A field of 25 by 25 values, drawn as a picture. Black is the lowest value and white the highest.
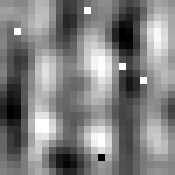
Five lone cells stand out: four far higher and one far lower than their neighbours. Stripes running up and down repeat 3 times from left to right. There is no seam.
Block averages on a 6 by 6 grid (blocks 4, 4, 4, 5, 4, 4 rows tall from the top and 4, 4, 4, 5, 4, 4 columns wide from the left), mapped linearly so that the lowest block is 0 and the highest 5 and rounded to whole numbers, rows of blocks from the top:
341314 / 232305 / 143524 / 042313 / 152424 / 230323
